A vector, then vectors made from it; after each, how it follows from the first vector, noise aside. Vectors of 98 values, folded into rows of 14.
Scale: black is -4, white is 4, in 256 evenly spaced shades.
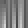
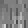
partly zeroed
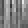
reversed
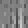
partly zeroed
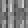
wrapped around
